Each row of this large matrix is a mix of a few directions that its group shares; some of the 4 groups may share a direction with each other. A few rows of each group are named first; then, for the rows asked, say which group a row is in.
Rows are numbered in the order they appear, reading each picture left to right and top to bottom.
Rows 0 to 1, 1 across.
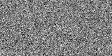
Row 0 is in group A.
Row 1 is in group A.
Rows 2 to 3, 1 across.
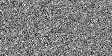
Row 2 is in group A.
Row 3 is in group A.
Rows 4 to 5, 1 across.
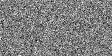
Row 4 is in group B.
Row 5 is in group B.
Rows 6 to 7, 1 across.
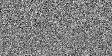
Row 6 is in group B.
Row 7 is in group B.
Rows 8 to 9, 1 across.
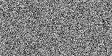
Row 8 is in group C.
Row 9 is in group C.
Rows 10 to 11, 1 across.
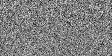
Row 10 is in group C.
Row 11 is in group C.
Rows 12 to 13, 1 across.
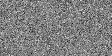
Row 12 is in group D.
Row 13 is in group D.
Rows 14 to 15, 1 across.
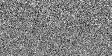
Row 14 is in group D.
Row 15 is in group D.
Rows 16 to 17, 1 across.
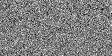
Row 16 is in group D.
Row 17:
A
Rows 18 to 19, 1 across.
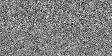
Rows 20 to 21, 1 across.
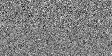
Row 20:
A
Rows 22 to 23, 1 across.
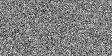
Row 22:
A
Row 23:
C
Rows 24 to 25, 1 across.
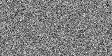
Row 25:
C
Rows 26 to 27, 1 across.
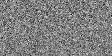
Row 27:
C
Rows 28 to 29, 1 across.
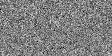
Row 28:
B
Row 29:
B
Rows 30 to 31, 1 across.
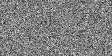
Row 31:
C
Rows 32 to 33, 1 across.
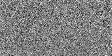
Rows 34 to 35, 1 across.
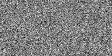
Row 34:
A
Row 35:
A
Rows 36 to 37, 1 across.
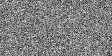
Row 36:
D
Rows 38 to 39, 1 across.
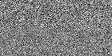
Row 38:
D
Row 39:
C
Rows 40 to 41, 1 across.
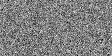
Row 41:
C
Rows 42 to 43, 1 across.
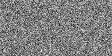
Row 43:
A
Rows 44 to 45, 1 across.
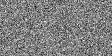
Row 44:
A
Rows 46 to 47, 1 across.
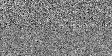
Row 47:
B
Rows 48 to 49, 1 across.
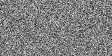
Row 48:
B
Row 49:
C
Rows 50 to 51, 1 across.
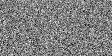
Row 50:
A
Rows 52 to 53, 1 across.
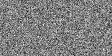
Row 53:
C
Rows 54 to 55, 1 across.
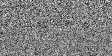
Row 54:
B
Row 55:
A
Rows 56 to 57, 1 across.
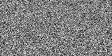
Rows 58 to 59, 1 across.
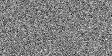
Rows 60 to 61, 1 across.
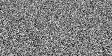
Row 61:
C
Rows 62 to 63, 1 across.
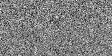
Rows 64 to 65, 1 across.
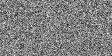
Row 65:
D
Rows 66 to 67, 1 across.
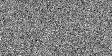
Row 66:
B
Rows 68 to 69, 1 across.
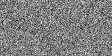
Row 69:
D
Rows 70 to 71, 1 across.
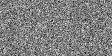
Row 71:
D
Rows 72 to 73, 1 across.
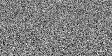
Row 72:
A
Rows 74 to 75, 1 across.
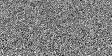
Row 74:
D
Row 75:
A
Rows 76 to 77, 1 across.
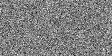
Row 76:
B
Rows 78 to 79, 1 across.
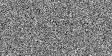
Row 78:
B
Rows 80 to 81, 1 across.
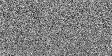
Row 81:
D
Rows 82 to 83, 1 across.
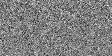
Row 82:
D
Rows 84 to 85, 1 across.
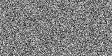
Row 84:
C
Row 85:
C
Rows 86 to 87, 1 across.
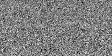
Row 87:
A
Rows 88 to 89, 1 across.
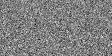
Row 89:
D
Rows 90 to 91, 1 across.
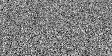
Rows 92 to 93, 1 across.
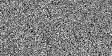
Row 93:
D
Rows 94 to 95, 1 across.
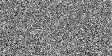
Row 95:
D
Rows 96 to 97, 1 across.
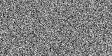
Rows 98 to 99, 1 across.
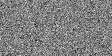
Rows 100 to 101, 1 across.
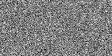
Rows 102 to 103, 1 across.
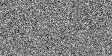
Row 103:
C
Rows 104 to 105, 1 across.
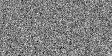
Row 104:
B
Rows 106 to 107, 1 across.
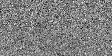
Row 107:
D
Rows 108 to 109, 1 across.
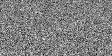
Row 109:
A
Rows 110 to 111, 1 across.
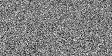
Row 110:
D
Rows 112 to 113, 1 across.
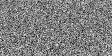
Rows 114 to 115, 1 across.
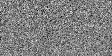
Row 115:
B
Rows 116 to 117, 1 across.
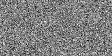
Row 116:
A
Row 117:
C
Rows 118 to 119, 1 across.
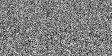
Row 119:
C
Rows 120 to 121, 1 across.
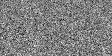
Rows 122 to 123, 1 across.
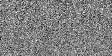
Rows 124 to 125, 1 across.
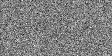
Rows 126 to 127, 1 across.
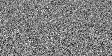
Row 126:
A
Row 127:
C
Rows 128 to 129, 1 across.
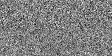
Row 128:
D
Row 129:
D
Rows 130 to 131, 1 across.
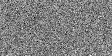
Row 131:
B
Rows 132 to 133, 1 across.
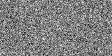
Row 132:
D
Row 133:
A
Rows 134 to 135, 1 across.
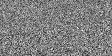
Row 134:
C
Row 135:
B
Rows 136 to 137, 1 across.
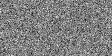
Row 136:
B
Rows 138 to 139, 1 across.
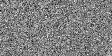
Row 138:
A
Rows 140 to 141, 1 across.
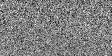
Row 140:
D
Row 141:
D
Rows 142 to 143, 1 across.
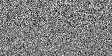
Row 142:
C
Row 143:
A
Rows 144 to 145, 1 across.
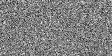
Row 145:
A
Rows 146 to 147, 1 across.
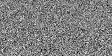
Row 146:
D
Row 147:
A
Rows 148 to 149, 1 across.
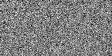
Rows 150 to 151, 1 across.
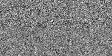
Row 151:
B
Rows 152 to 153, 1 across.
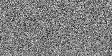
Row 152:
C
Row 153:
B
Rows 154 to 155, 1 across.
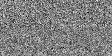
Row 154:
C
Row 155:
B
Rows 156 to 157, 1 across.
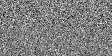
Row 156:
C
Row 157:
B
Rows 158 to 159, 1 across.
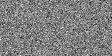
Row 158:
D
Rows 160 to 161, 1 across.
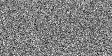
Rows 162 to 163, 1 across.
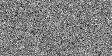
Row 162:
D
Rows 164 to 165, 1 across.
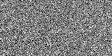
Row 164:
B
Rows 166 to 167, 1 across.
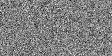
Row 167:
C
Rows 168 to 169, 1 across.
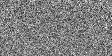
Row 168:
D
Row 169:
C
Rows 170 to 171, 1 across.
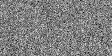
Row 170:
D
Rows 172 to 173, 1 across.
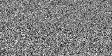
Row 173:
A
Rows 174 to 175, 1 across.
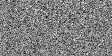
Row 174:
D
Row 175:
C
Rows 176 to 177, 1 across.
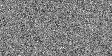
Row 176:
A
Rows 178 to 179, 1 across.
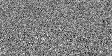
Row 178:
C
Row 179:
A
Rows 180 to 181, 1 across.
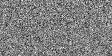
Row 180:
B
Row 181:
B
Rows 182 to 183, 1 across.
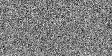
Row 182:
B
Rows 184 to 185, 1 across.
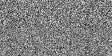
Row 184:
A
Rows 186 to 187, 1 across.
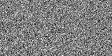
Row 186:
A
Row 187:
A
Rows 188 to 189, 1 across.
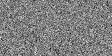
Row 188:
D
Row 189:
B
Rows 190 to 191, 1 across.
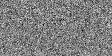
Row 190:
B
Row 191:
B
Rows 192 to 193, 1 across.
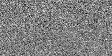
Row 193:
A
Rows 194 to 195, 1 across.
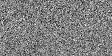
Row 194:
A
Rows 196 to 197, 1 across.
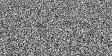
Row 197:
D
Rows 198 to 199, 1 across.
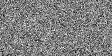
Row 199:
B
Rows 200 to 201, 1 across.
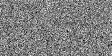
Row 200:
B
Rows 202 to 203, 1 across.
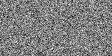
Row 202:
C
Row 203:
B
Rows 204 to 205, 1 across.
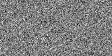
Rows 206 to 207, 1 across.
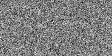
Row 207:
B
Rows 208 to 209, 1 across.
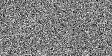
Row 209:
B
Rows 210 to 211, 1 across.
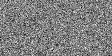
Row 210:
C
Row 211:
B
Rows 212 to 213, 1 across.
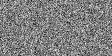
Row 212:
C
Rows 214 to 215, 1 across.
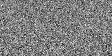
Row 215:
B
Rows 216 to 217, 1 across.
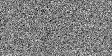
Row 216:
A
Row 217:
B
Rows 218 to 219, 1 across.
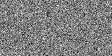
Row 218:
D
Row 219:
A
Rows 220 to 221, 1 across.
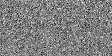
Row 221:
D
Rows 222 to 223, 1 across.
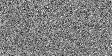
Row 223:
D
